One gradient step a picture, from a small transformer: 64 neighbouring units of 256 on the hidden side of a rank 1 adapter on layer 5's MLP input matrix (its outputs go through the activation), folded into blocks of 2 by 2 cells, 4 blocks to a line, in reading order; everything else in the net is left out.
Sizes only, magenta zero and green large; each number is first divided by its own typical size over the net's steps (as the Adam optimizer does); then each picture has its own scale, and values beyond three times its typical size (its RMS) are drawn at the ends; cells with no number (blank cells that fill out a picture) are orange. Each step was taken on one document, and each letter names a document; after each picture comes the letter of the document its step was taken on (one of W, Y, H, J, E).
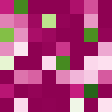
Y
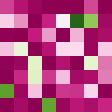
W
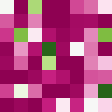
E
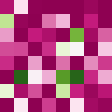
W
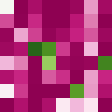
E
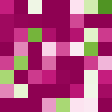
E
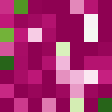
Y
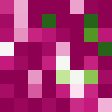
Y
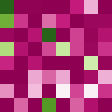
W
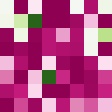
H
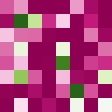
Y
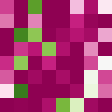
E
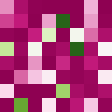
W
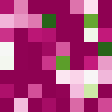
Y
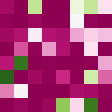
E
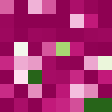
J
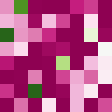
Y
